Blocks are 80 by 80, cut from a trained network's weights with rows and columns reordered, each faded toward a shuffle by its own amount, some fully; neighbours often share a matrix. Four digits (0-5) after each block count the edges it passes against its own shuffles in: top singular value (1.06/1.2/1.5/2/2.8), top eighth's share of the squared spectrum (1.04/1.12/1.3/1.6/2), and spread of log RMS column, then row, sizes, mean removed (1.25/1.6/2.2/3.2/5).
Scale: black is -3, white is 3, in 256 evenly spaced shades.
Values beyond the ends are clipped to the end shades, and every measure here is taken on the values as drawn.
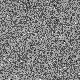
0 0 0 0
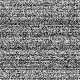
4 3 0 1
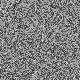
0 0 0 0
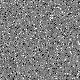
1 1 0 0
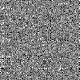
3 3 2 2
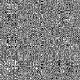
4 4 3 2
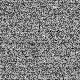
2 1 0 0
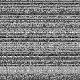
5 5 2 4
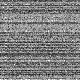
5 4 1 3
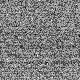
2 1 0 0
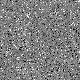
1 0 0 0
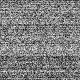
4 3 0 1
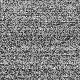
3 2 0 0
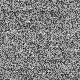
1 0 0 0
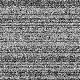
4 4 0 2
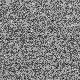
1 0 0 0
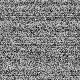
3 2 0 0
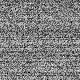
3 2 0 0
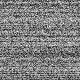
4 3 0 1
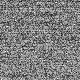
2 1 0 0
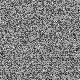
1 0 0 0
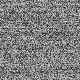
2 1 0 0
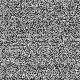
2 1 0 0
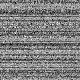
5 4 1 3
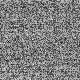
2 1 0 0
